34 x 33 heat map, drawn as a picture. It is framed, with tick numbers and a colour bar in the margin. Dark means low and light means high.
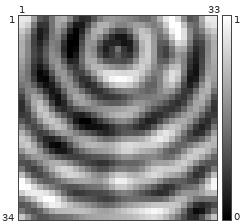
No single row or column stands out from its neighbours. Concentric rings centre on the top middle. The top left is the ninth with the lowest average.
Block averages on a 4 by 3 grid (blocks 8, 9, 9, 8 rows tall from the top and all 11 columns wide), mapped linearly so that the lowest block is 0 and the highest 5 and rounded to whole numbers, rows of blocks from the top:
024 | 042 | 224 | 553
